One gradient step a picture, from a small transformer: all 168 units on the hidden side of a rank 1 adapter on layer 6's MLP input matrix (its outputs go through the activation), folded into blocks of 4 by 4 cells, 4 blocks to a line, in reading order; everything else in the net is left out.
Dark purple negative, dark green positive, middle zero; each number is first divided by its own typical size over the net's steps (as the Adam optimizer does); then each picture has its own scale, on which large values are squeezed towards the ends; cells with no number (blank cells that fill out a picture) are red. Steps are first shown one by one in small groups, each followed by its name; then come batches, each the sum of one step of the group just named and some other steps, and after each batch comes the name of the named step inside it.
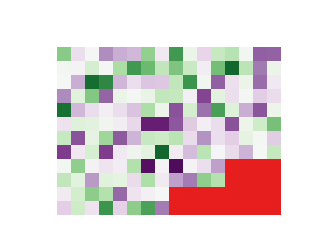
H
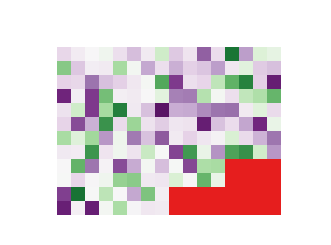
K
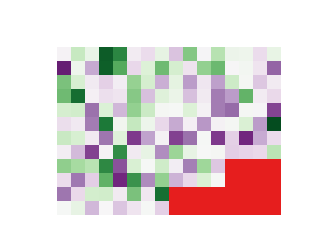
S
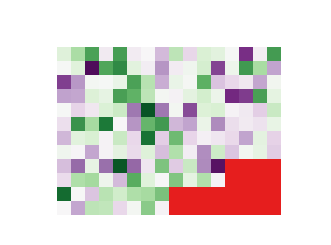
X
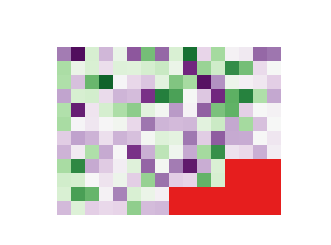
H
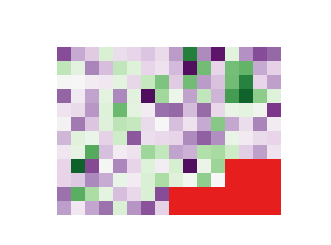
K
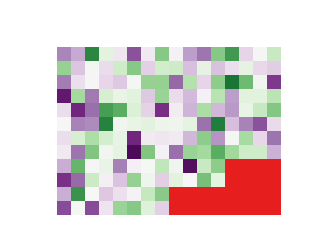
K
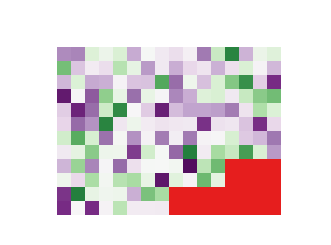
K
